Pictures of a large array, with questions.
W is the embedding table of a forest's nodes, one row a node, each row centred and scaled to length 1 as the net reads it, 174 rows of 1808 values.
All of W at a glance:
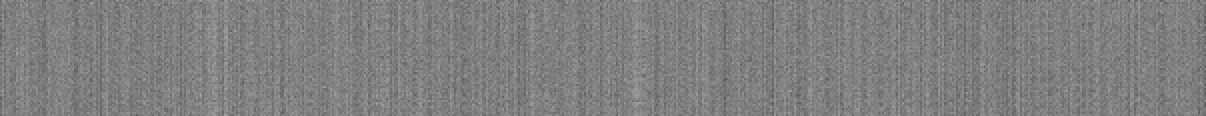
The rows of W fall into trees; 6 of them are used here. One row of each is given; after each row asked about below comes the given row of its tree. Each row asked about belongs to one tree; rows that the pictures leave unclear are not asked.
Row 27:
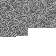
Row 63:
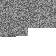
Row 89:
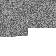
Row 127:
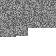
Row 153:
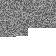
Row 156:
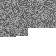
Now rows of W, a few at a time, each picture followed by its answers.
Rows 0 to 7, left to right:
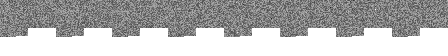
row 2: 153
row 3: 63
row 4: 156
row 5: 63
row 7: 63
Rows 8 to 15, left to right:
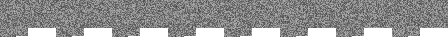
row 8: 127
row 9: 156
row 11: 27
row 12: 156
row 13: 153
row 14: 27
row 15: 127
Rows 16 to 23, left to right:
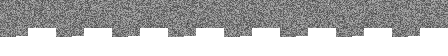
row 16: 127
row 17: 153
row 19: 156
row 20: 127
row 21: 89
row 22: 153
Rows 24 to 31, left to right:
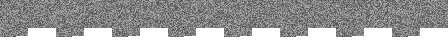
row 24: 153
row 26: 156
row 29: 127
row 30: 63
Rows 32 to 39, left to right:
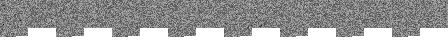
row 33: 27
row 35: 27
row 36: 27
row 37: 153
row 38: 153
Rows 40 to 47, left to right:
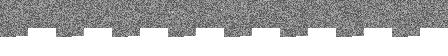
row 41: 63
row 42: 153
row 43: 156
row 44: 153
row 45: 156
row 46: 156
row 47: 127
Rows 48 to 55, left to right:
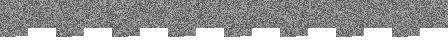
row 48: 153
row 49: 63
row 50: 89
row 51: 63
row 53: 156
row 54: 156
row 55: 153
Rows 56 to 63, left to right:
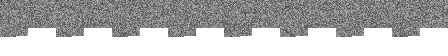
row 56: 153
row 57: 156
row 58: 63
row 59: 127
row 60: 27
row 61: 156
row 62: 153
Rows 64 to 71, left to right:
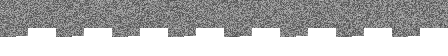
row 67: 156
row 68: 63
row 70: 63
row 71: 89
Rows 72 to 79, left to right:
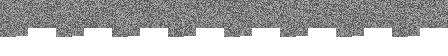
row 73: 153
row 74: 89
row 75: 63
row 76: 156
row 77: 153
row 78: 127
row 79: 63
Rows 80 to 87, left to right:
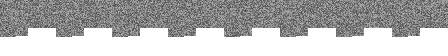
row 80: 153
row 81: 153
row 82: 127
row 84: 63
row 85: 89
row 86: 27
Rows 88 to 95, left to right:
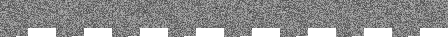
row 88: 156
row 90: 89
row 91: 153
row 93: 156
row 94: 63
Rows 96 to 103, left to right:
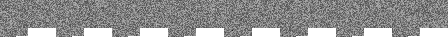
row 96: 156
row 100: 127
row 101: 27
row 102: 153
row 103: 89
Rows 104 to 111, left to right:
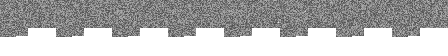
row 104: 153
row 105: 153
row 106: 89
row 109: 153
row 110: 127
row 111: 127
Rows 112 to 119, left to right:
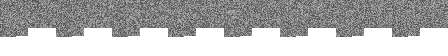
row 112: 89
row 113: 63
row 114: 63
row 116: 89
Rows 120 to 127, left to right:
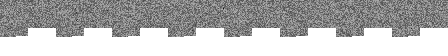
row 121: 89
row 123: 27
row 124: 153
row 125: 156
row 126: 156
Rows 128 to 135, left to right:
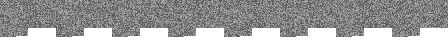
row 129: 89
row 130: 153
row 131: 63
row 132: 153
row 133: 63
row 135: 27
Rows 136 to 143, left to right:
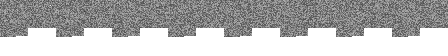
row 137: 153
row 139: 127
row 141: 153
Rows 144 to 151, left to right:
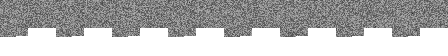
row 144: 153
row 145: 156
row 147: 156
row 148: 153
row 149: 63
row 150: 89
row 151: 89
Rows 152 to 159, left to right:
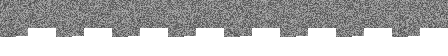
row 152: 63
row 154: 153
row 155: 153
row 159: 63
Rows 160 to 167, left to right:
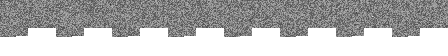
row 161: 89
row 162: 63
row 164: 63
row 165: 63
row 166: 89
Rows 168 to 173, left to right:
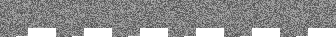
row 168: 27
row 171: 156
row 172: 63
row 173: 153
